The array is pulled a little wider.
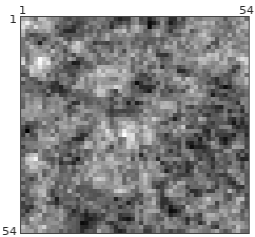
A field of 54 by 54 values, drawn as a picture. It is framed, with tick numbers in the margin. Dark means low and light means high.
The histogram is bell-shaped. There are no regular stripes. The field is mottled with small blotches. Neither half mirrors the other. No row or column stands out.
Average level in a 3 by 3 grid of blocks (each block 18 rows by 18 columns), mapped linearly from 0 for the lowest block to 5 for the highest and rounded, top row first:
4 3 5 / 3 5 0 / 3 3 2
